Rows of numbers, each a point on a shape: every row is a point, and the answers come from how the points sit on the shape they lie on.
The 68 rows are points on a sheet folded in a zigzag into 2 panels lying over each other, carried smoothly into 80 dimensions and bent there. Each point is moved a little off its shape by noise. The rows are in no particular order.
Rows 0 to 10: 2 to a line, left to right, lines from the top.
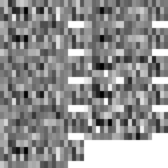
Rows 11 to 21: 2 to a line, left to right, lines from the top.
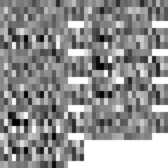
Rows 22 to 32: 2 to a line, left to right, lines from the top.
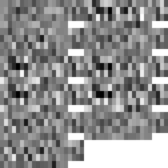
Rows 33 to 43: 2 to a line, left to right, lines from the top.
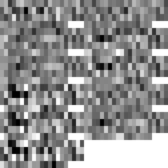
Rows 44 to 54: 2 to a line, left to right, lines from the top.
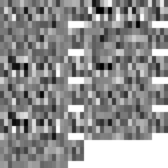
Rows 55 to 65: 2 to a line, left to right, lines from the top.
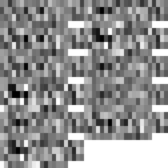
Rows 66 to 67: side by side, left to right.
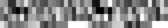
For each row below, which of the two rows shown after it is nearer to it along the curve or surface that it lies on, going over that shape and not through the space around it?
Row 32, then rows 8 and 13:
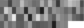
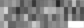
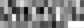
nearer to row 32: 8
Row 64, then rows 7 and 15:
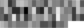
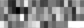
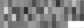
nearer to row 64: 7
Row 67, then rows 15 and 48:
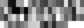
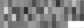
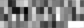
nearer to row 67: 48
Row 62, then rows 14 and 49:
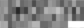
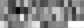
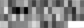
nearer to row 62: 14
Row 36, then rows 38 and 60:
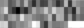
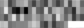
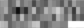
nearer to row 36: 38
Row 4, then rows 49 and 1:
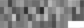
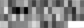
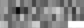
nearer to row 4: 1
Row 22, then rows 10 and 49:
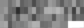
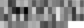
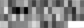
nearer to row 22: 10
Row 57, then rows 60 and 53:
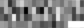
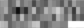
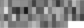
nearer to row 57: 60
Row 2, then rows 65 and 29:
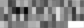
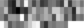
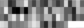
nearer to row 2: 65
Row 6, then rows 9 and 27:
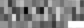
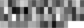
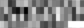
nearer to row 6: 27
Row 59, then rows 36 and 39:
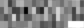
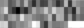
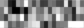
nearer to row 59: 39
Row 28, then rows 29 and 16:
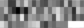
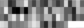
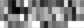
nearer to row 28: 16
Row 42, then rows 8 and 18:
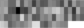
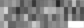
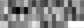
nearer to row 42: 18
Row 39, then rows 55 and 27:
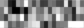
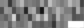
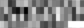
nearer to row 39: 27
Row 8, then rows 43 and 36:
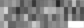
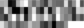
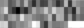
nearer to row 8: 36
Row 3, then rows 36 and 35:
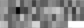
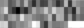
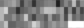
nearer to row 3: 36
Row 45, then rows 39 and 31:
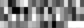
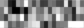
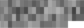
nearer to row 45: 39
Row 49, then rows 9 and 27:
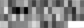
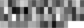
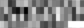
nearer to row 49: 9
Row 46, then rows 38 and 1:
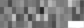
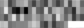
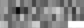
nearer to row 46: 1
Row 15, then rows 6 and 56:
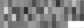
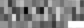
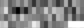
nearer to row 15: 56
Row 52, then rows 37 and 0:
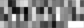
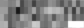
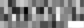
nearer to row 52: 0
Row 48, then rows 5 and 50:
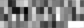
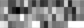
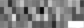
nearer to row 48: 50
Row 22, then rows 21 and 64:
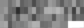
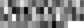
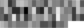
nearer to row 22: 64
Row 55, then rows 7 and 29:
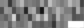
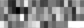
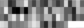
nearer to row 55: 7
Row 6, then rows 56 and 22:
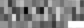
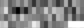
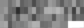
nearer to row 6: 22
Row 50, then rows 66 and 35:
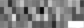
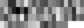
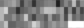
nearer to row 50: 66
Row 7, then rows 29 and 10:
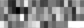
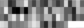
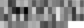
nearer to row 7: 10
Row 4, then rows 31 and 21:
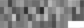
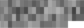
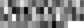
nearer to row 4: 31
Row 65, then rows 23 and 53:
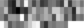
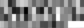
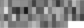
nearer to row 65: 23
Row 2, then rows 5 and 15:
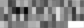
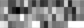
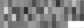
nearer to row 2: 5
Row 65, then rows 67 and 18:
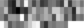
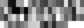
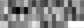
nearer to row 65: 67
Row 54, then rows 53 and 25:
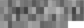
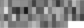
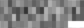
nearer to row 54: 25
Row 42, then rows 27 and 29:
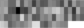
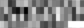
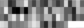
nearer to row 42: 27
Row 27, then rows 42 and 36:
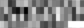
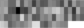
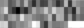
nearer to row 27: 42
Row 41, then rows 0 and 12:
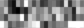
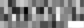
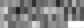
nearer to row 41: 0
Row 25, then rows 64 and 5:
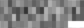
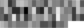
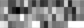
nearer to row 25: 64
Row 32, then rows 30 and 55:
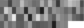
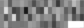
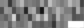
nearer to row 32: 30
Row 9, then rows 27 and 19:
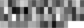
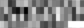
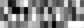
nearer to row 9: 19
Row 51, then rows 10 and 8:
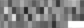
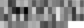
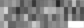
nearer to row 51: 8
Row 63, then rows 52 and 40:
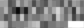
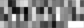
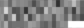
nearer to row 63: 52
